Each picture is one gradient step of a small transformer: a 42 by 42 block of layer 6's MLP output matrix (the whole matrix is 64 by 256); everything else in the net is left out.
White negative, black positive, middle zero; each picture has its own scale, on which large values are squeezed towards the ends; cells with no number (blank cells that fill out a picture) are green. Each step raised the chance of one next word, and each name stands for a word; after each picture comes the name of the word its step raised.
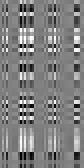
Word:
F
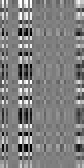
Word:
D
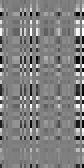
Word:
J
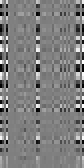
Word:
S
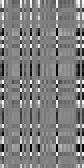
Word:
D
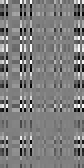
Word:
S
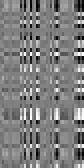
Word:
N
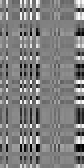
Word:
D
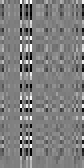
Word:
S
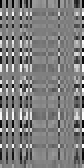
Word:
N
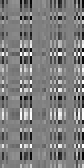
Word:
N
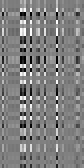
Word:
J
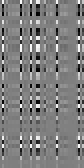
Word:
S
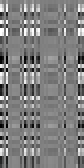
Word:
J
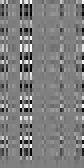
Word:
S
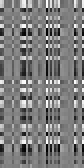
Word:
D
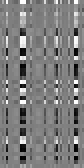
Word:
D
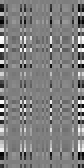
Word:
F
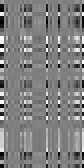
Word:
F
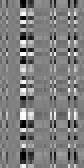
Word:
N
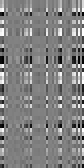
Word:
J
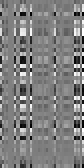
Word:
J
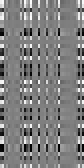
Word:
D
